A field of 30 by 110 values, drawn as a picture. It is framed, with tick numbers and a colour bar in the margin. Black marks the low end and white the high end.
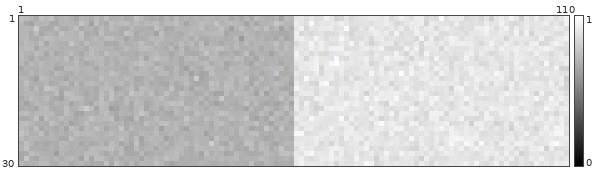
It is made of 1 by 2 panels. Panel 1,1: high, fine-grained, faint in contrast. Panel 1,2: very high, fine-grained, faint in contrast.
